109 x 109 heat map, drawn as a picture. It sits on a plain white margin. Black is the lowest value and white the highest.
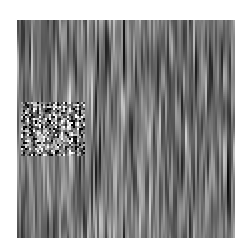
Grain: streaks running down. Odd patch: rougher, in the middle left. Roughest part: middle left. Mirror symmetry: none.
